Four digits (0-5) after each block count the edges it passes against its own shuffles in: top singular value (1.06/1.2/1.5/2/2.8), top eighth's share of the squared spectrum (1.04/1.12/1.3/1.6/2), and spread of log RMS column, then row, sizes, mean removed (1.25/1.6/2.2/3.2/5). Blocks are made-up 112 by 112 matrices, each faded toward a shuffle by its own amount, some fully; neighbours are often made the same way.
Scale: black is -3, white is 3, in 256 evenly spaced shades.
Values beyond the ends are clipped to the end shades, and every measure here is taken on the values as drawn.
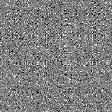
4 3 2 2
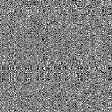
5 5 3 3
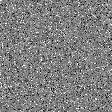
1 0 0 0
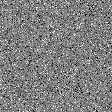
0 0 0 0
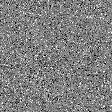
2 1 0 0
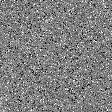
1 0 0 0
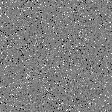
0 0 0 0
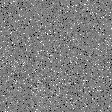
0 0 0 0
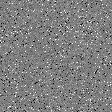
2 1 0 0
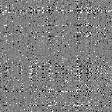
4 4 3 3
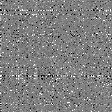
4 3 2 2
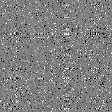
4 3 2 2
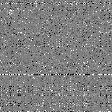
4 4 2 3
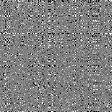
4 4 3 3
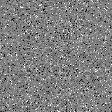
3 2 1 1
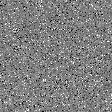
2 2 0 1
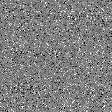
3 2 0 1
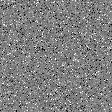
0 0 0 0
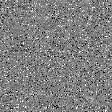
3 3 1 2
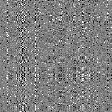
5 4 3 2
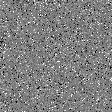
1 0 0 0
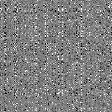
4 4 3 2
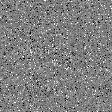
3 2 1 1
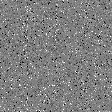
2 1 1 0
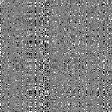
5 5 4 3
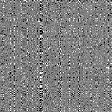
5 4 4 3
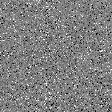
3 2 1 0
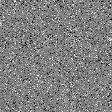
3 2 1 0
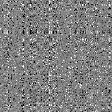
4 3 3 2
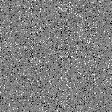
3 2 1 0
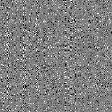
4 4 3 2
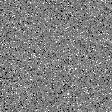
3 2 1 0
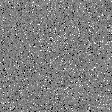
3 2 1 0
